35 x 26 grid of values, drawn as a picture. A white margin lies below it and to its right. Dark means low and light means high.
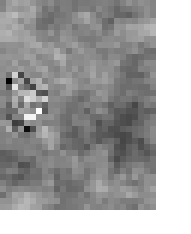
Histogram: heavy tails on both sides. Mirror symmetry: none. Roughest part: middle left. Odd patch: rougher, in the middle left.
